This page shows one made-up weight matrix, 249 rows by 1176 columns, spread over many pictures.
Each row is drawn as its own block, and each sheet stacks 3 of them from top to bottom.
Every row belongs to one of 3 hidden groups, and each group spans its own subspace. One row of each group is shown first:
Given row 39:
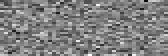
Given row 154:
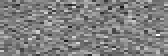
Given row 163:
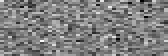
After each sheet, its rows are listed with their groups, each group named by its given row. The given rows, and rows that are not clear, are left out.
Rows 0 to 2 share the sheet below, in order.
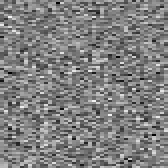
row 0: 39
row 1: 39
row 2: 39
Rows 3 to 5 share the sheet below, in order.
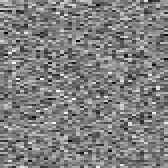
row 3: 39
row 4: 154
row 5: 163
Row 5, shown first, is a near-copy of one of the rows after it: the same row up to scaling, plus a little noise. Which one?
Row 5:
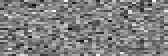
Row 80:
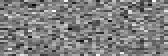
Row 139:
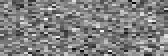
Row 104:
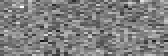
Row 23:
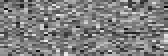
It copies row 80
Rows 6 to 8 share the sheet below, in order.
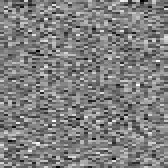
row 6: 163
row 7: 39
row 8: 154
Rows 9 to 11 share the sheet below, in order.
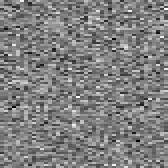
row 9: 154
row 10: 39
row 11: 39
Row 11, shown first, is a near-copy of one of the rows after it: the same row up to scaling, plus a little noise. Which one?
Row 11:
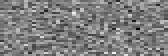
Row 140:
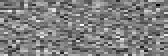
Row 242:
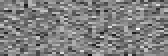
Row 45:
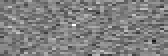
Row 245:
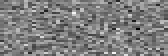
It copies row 245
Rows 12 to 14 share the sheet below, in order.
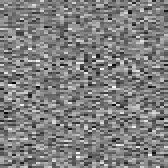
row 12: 163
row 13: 154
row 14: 39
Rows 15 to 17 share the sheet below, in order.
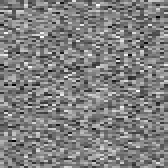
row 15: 39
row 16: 154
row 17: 154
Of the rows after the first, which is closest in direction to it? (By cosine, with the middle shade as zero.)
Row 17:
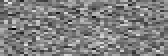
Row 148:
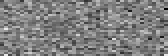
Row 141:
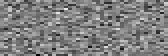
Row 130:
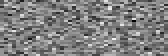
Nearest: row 130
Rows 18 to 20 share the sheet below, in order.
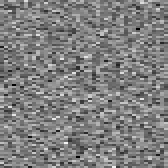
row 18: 39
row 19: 154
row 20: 163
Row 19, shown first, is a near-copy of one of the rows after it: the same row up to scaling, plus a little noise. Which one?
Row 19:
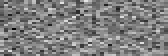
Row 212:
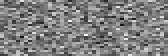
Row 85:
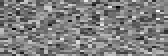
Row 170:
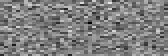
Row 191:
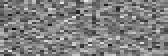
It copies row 191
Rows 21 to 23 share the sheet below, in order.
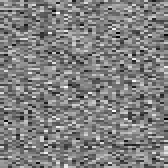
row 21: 39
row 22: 163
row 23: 163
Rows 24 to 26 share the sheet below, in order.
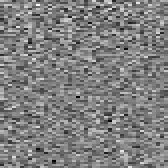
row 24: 154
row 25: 39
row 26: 154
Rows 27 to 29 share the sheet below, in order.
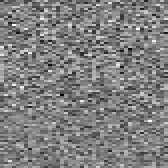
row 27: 39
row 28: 154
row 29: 163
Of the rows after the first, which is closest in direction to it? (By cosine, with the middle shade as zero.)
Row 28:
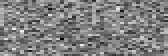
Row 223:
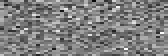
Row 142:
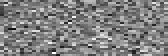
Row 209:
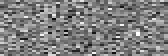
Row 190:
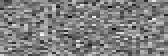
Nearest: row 223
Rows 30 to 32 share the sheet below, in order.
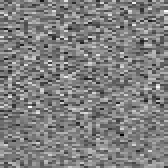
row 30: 163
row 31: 154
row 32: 154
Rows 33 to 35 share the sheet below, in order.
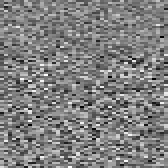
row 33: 154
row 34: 163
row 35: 154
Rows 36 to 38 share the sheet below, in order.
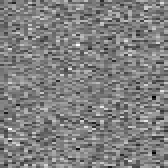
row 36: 163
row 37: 39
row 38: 39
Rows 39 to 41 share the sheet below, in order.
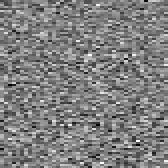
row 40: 154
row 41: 39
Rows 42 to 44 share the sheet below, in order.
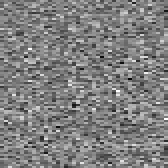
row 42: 163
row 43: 163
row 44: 163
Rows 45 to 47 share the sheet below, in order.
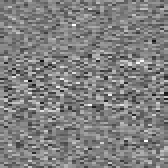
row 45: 39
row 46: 163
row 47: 163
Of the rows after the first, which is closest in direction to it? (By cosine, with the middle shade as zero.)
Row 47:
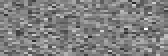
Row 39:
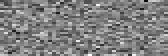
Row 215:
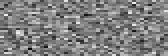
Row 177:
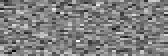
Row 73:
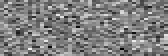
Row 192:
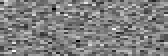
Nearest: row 73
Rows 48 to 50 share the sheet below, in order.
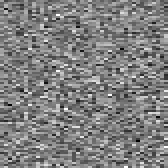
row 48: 163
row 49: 163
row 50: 39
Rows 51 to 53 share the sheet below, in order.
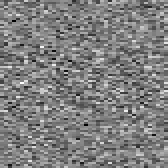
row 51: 163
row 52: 39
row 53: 163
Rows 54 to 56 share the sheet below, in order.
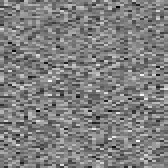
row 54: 154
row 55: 154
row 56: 39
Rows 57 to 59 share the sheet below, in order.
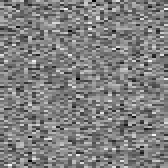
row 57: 154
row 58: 163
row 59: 163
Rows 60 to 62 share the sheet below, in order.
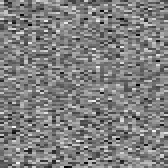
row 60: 154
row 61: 39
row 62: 154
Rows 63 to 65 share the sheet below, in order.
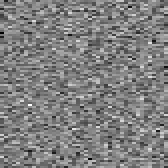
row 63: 39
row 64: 163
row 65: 154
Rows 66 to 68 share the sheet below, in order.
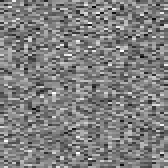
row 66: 154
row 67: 163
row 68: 154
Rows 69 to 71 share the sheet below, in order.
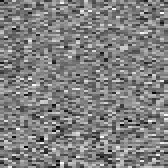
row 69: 154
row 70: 154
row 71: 163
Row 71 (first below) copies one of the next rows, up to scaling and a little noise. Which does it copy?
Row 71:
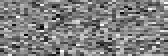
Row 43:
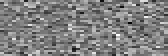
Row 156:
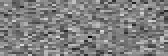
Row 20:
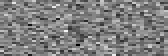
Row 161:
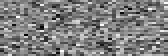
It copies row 161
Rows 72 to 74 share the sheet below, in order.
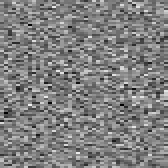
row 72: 163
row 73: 163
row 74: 39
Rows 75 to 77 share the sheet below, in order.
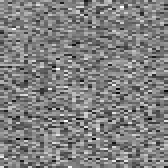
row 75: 154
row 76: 39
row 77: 154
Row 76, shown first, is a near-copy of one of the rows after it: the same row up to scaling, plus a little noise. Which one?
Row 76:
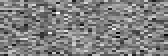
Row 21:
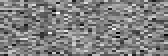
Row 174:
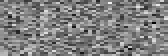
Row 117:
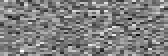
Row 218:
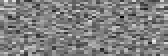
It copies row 21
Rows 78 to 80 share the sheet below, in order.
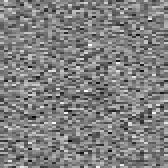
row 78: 39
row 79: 154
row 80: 163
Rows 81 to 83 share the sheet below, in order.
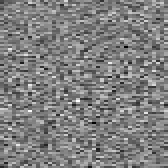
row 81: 163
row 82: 163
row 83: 39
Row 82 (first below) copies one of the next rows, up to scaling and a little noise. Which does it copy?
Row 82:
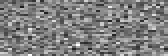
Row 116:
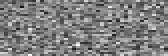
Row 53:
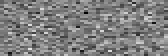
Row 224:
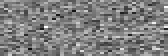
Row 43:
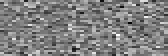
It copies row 116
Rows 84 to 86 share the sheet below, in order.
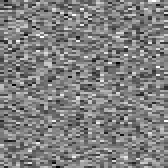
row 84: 39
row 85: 154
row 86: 154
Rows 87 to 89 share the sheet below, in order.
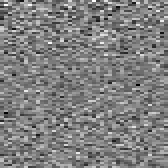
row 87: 154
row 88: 39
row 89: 39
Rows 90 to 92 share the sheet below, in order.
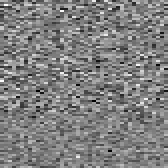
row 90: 154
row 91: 39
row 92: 163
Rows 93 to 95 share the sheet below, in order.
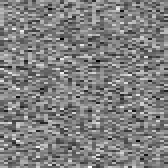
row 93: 154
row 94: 39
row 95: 39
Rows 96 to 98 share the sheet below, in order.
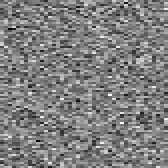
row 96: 154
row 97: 163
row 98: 163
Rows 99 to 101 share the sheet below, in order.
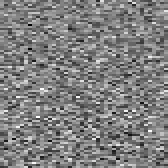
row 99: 163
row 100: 39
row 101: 154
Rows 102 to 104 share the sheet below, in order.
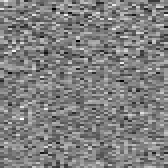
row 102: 39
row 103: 39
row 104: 163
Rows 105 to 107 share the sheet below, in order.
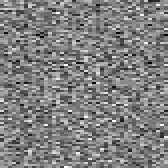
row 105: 39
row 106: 154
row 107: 154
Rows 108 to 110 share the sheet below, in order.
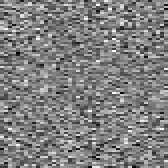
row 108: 154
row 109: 39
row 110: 39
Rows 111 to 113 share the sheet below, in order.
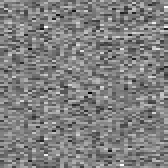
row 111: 163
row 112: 163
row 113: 163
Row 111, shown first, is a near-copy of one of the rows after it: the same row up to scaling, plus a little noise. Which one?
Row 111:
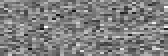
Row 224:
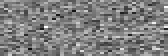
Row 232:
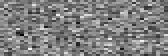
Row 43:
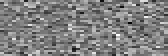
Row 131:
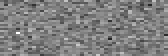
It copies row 224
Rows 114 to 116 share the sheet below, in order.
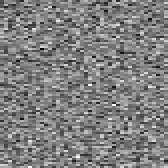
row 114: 154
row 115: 154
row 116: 163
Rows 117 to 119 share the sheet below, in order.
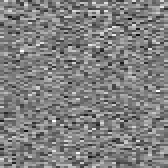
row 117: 39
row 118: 154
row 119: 39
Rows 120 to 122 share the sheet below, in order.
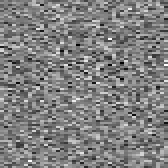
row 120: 163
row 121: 154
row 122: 163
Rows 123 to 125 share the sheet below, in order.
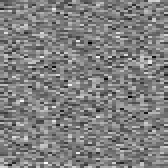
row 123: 39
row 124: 163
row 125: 39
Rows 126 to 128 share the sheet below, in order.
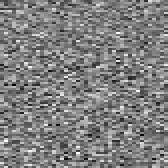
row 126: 39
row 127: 154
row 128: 154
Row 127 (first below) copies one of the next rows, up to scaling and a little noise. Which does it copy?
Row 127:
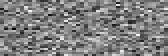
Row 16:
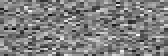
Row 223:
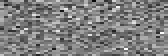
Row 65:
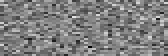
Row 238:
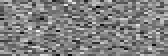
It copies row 16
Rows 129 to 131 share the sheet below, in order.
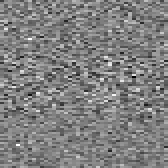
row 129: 154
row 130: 154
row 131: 163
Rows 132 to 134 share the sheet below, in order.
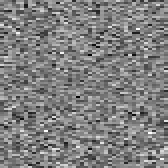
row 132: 39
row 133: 39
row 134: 163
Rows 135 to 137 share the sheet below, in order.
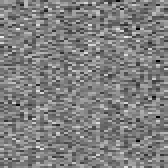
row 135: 39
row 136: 39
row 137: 39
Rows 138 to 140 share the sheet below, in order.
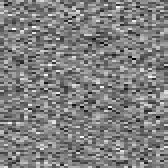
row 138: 154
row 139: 163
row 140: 39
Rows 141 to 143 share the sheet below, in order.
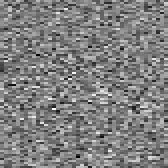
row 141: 154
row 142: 154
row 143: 163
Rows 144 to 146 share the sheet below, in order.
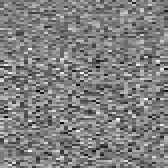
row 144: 163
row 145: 39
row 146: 154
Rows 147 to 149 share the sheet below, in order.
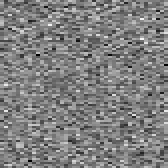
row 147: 154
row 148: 154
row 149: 163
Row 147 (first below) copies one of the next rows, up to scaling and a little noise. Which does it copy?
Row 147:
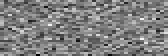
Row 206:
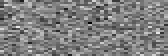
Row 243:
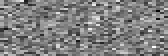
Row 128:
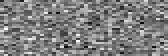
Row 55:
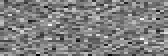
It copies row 55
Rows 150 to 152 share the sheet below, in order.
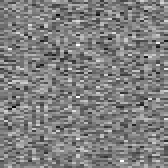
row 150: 163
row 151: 39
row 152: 163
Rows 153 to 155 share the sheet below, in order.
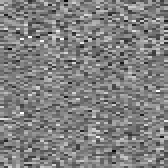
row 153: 163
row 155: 154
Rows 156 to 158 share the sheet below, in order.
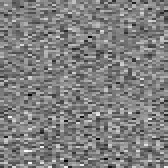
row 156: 163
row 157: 154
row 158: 154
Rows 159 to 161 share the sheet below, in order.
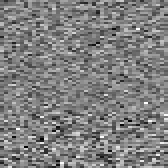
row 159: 39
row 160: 154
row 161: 163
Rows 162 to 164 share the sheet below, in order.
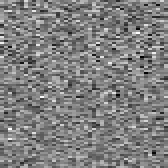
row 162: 39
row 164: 39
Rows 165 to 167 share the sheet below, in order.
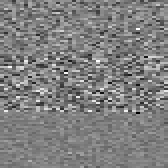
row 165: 39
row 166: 39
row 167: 163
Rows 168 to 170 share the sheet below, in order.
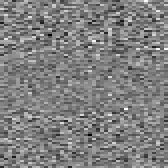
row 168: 154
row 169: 163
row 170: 154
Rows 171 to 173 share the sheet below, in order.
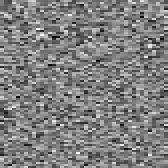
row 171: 163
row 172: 39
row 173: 39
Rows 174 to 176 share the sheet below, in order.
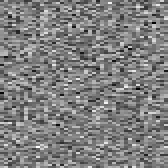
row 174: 39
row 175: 39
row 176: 39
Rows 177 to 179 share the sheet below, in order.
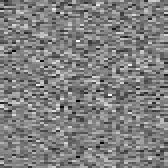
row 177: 39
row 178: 163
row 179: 163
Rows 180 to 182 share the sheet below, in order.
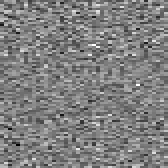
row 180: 39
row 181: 39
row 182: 39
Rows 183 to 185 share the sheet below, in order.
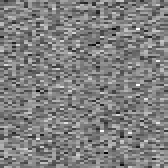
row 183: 39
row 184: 39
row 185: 154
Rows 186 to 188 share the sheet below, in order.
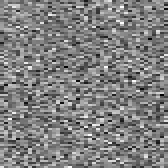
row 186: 154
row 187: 154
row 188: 154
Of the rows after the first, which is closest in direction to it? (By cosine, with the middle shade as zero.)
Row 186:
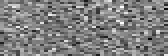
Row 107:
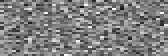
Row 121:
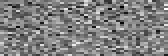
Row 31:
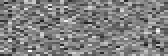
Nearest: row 31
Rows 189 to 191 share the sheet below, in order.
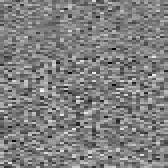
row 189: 154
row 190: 39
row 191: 154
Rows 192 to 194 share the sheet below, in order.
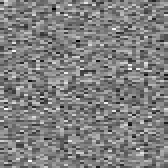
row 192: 39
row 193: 163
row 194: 163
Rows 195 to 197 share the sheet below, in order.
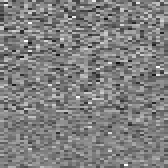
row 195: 154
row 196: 154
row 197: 163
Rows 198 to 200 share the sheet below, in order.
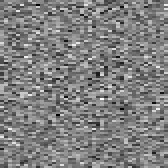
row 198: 154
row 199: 154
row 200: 39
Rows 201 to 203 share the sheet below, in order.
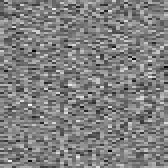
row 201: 154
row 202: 163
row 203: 163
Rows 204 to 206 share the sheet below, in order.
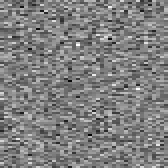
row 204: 163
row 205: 39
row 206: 154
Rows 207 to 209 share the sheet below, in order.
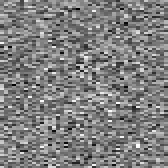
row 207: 39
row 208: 154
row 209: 39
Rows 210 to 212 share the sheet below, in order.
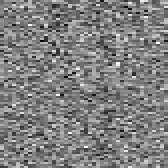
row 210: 163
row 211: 154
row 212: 154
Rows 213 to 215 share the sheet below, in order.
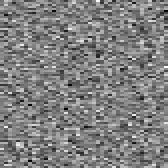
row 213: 163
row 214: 163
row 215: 163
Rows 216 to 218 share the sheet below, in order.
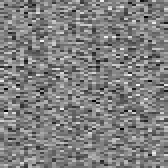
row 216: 163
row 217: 39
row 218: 39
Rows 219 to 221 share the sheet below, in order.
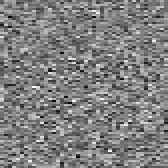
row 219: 39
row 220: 154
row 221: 163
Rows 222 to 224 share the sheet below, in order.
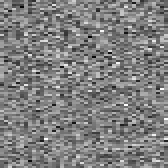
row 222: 163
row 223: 154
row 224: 163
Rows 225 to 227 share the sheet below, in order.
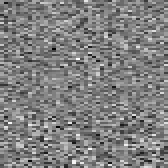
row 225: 154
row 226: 154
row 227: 163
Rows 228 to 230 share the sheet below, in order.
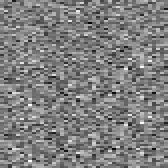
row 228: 154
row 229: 163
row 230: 163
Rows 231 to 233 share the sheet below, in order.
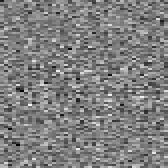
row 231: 154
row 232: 163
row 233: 39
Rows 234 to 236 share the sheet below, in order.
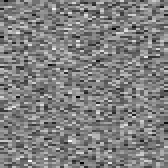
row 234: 39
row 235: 39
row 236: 163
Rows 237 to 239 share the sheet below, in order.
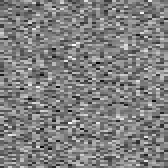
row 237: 154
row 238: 154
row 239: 39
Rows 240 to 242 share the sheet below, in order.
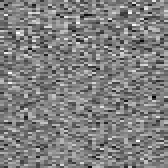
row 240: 163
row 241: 39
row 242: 39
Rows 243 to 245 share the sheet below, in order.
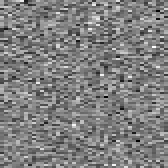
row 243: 154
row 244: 154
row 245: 39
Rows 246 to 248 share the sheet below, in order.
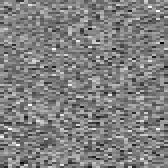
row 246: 154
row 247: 163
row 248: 39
